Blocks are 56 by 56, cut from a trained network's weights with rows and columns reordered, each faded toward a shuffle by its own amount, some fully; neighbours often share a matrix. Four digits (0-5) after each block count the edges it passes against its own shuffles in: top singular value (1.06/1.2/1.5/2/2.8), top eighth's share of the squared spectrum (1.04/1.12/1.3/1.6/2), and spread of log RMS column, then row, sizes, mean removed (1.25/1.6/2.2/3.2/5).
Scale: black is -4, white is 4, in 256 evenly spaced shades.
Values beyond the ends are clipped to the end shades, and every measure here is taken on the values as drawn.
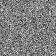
0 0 0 0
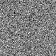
0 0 0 0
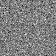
1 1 0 0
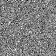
0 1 0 0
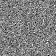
0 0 0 0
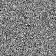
1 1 0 1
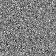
1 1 0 0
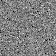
0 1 0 0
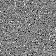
0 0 0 0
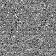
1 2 1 0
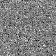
1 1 1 1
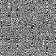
3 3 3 1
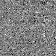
1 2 1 0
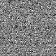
2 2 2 0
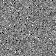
0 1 0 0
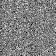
1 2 1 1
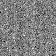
1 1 0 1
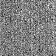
2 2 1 1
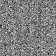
1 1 0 0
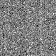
1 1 0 0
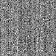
3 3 2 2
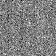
1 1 0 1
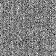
2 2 0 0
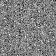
1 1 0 0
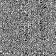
2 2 1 1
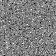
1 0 0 0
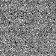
2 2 1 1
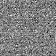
2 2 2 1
